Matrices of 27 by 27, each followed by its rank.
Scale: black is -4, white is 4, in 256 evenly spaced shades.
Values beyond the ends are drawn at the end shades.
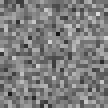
full rank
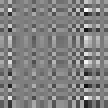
one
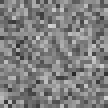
full rank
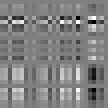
one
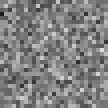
full rank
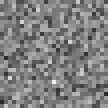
full rank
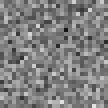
full rank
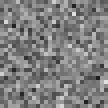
full rank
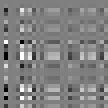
one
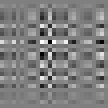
one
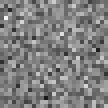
full rank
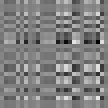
one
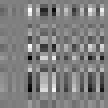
one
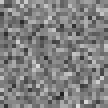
full rank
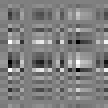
one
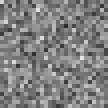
full rank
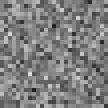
full rank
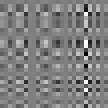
one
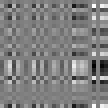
one
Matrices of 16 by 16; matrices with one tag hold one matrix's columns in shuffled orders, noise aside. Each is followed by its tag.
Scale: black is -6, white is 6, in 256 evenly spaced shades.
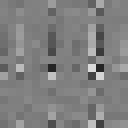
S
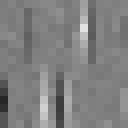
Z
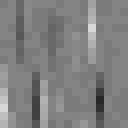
Z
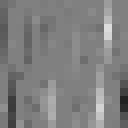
Z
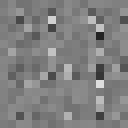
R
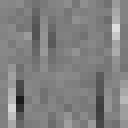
Z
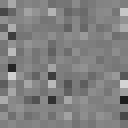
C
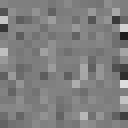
R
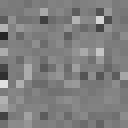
R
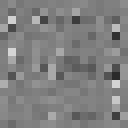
R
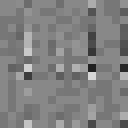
S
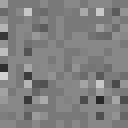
C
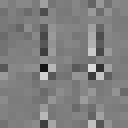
S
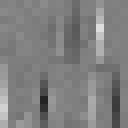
Z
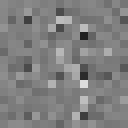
R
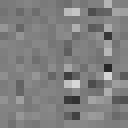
C
